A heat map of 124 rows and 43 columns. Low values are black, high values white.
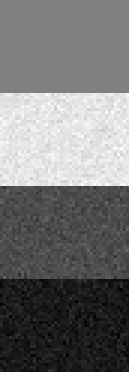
The table splits into 4 rows of 1 panel. Panel 1,1: middling, flat. Panel 2,1: very high, fine-grained, faint in contrast. Panel 3,1: low, fine-grained, faint in contrast. Panel 4,1: very low, fine-grained, faint in contrast.
